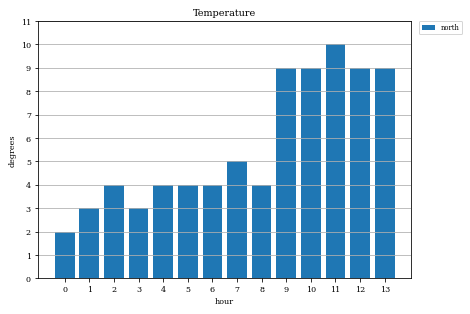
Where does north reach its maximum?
11
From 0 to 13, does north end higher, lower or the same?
higher
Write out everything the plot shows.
Title: Temperature
x-axis: hour, ticks 0 1 2 3 4 5 6 7 8 9 10 11 12 13
y-axis: degrees, ticks 0 1 2 3 4 5 6 7 8 9 10 11
Legend: north
Values:
north: 2 3 4 3 4 4 4 5 4 9 9 10 9 9
